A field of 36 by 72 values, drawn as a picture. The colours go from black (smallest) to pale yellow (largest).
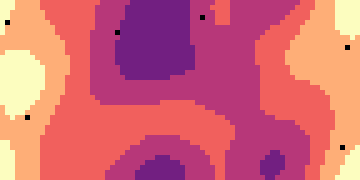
The ninth with the lowest average is the top middle. There are six isolated cells, each far lower than the cells round it. No overall slope runs across the table.
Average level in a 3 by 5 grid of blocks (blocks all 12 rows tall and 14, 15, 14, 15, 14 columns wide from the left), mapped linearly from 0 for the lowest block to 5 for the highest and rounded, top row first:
41024
52124
42113
